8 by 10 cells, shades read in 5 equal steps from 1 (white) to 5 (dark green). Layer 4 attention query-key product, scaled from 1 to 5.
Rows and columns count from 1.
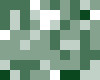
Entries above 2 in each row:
8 5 6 8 7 10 7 6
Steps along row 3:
down up down down up up down down up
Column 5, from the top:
3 1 1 3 3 3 2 3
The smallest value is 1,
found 7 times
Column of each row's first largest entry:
1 9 1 6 6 7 2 1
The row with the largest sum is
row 6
